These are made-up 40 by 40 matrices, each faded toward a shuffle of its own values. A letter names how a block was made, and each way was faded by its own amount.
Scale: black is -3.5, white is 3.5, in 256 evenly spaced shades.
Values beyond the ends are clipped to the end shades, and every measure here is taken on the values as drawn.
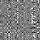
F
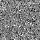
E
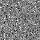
E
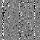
F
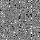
E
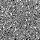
E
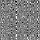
F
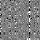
F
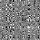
F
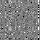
F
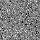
E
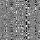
F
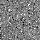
E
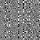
F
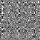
F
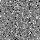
E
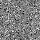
E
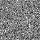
E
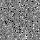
E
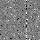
E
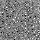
E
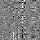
F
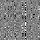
F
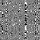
F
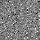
E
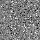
E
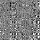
F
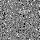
E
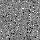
E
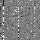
F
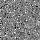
E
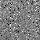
E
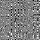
F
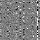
F
